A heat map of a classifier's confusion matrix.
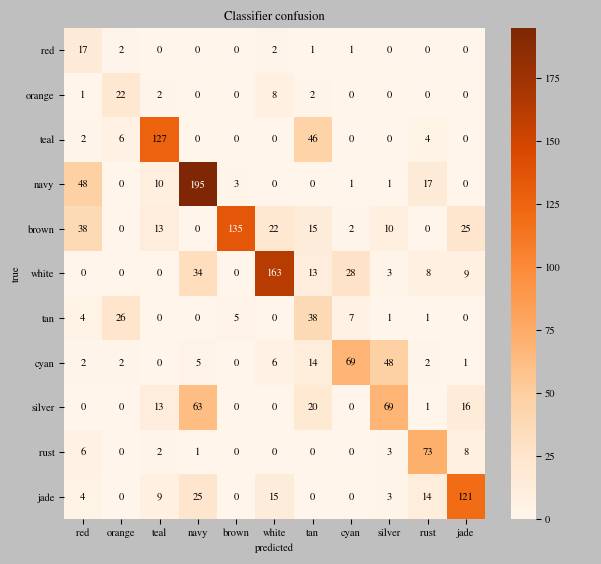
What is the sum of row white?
258
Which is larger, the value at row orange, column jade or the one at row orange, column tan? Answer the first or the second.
the second
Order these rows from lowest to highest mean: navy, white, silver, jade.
silver, jade, white, navy
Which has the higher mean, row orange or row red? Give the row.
orange
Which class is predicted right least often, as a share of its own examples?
silver
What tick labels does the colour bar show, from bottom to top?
0, 25, 50, 75, 100, 125, 150, 175
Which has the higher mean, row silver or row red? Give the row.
silver
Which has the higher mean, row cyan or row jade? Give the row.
jade
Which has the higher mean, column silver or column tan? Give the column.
tan
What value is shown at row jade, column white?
15
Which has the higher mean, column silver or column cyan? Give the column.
silver
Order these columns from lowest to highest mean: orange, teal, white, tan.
orange, tan, teal, white
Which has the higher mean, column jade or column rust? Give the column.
jade
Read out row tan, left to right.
4 26 0 0 5 0 38 7 1 1 0
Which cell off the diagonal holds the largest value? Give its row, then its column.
silver, navy
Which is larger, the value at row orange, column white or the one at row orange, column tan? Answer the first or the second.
the first
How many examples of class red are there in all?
23
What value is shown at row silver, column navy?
63
